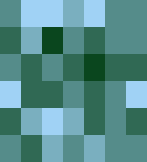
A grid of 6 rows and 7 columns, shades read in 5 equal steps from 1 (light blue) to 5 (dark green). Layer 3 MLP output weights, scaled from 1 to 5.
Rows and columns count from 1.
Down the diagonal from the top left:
3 2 3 3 4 3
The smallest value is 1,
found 6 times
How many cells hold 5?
2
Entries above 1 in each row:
4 7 7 5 6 7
